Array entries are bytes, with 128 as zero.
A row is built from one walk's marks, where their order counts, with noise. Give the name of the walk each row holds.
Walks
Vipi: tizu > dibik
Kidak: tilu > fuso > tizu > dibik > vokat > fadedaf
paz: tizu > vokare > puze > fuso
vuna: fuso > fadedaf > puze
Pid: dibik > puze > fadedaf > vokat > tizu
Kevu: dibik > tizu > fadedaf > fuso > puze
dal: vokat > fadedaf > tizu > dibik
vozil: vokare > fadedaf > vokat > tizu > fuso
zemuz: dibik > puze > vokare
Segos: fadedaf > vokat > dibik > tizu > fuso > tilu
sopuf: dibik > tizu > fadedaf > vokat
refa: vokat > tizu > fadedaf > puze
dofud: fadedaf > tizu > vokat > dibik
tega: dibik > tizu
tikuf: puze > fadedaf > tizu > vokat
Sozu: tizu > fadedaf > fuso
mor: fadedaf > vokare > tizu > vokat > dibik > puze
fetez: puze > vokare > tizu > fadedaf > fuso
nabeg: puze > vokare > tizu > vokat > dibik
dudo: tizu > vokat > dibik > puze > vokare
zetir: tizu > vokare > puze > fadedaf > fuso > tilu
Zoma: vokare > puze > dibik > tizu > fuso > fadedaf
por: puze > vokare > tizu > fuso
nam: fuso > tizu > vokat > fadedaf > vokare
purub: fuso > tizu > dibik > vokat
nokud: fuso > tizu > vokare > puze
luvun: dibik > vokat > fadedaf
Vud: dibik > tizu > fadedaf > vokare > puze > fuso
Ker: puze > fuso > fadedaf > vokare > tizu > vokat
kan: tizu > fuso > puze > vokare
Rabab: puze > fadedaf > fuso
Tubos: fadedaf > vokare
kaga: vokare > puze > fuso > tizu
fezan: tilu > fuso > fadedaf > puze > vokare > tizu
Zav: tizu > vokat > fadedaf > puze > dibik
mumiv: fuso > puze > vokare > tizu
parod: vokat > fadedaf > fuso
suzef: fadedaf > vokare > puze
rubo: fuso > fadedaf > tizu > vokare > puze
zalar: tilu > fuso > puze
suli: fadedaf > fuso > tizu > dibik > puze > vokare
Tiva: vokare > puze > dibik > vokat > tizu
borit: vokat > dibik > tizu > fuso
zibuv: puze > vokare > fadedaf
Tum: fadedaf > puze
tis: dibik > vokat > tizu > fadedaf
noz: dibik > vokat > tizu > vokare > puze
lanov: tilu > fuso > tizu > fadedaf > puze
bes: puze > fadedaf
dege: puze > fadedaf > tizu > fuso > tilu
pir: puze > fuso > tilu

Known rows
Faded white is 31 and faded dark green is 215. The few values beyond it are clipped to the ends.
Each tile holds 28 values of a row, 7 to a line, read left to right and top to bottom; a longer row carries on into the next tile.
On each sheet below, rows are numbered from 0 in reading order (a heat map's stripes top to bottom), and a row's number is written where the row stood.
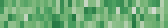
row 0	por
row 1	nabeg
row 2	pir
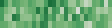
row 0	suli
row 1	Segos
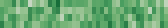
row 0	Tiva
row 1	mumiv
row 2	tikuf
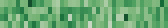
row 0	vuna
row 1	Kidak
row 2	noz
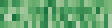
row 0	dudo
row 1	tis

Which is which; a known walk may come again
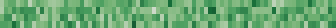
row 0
sopuf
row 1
tis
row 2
zalar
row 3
nam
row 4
Rabab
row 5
Kevu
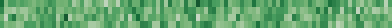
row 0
mumiv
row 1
vozil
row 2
refa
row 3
zibuv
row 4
rubo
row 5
suli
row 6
zetir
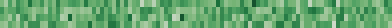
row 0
lanov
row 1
nokud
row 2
nabeg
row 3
noz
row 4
vuna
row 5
dal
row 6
Zav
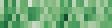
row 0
purub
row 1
borit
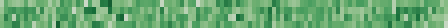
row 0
Kidak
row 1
Vipi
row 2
Sozu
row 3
Tiva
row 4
dudo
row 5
Zoma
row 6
kaga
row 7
luvun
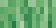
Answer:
Pid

